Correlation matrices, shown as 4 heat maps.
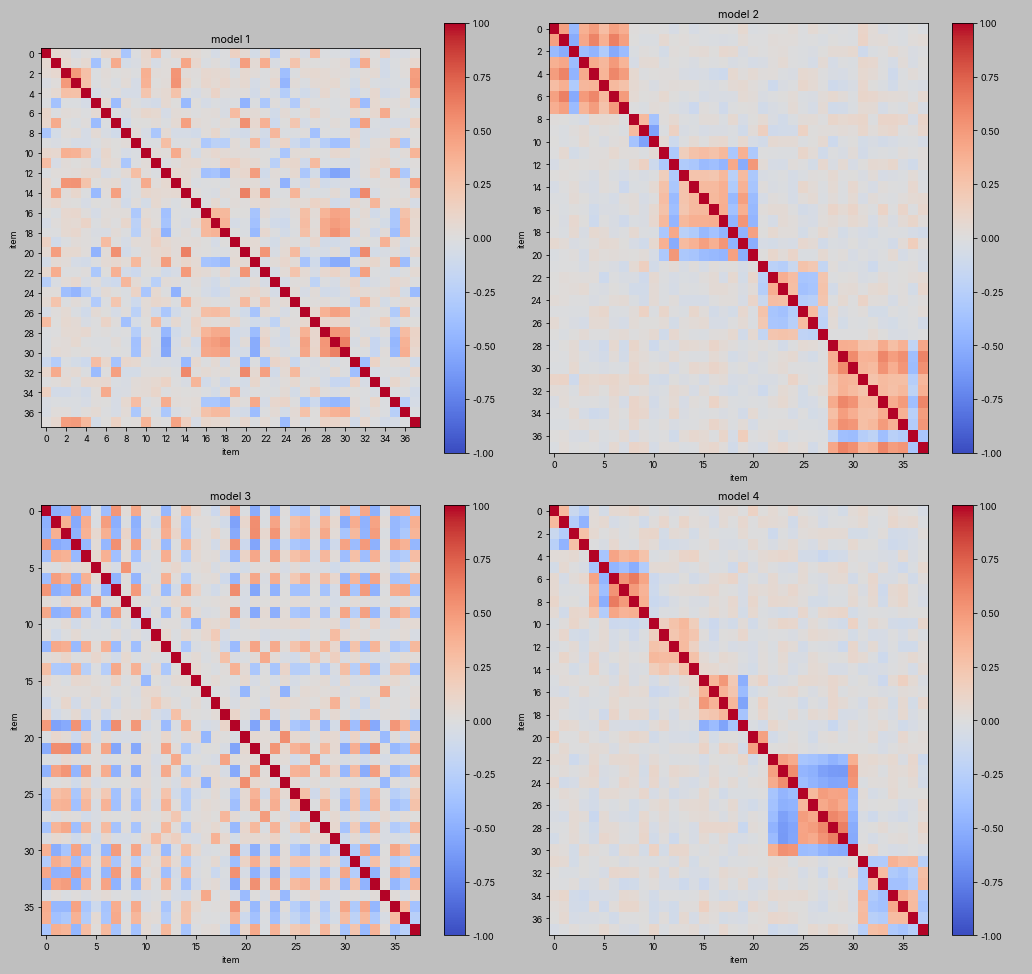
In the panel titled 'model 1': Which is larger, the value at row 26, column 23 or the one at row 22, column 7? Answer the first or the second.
the second
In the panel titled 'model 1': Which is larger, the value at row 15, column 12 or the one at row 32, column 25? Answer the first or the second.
the second
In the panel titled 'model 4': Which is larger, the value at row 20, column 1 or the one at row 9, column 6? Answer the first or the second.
the second
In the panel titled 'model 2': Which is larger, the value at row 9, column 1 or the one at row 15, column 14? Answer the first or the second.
the second
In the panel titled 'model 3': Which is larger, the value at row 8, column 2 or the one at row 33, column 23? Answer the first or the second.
the second
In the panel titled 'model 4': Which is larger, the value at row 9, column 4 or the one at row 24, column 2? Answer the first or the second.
the first
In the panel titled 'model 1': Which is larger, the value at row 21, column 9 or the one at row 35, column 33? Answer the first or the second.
the first
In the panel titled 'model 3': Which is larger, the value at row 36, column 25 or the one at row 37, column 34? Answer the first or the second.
the second
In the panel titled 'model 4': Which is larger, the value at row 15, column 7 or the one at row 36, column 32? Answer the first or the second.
the first
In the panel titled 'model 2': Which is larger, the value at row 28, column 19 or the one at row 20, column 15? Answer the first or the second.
the first
